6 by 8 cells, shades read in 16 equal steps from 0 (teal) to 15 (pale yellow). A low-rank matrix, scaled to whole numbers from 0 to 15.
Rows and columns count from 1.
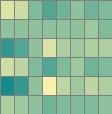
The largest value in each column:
13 12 8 15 11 9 11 10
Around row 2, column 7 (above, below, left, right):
6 10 8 7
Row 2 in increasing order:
7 8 8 8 8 8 8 9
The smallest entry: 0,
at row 5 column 1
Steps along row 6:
down down down up same same up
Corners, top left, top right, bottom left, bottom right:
13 7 10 8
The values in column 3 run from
7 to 8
